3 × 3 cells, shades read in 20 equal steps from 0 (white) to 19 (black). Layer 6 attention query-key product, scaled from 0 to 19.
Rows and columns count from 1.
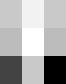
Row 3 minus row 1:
10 3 15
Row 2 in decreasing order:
5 5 0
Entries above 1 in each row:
2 2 3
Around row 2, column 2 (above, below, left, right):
1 4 5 5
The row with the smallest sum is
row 1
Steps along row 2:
down up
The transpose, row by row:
4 5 14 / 1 0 4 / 4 5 19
